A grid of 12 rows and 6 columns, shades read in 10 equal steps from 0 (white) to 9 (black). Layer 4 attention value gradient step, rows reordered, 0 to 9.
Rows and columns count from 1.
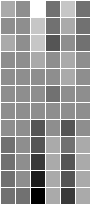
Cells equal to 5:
12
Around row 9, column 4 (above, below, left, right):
4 3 6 5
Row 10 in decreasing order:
7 6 5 4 3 3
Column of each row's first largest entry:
4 4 4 1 1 4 1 3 3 3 3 3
